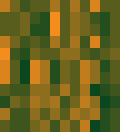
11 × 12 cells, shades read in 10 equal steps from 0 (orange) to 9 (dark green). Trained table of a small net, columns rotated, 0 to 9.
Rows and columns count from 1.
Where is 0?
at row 2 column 6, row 3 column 6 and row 5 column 1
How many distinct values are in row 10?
5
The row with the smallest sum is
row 1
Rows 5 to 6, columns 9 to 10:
6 7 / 2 4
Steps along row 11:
up same down down up down up down up down down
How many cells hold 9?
5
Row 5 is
0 7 8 5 6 6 4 4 6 7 6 5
